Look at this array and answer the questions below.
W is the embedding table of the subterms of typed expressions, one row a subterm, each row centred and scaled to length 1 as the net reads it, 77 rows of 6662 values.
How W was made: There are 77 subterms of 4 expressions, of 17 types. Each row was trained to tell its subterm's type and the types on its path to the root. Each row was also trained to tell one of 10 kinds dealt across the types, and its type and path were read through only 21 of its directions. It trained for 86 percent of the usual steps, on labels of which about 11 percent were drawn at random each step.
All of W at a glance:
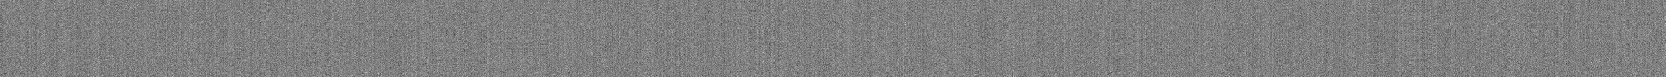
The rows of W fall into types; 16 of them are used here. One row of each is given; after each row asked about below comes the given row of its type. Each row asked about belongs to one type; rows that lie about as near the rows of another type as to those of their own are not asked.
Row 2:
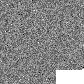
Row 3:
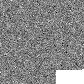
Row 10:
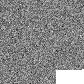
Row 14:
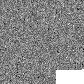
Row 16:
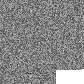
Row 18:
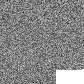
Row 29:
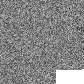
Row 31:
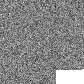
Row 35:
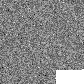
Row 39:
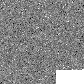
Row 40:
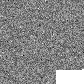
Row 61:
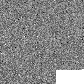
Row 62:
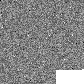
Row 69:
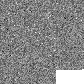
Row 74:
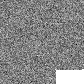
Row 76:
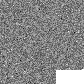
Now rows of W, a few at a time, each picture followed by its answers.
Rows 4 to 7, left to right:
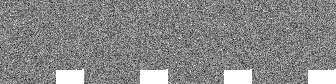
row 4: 40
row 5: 31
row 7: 18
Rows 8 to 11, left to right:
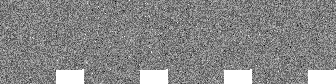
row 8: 18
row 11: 69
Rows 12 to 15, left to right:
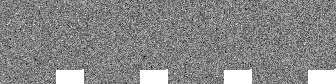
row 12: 39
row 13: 62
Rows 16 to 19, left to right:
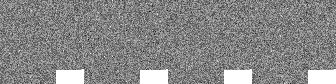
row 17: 61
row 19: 16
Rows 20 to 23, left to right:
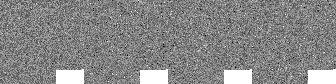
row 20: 2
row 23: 14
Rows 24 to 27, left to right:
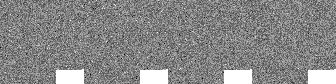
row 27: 18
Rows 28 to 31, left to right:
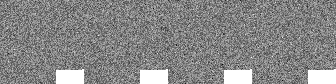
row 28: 18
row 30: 62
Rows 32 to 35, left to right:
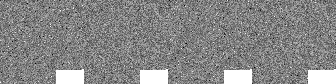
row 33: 35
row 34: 74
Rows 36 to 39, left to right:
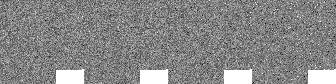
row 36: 61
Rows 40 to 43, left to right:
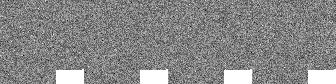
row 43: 31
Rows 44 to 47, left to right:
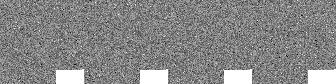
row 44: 35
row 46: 16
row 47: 74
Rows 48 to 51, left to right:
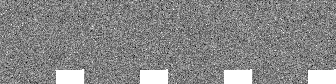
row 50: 74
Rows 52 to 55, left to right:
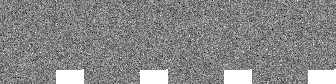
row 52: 62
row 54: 35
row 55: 40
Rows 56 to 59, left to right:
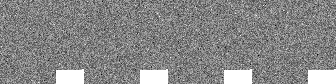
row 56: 16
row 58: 35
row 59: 61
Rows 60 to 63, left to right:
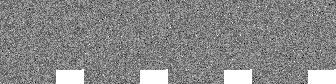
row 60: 2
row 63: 3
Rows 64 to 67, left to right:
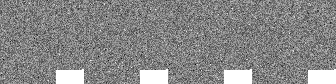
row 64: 14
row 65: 40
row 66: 76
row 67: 29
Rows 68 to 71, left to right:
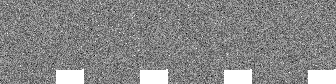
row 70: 29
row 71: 14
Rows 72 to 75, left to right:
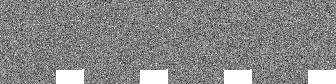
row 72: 39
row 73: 39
